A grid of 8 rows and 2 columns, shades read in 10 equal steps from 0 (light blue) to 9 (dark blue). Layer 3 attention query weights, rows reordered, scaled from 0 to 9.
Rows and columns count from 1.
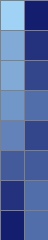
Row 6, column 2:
6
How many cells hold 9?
2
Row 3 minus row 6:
-4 1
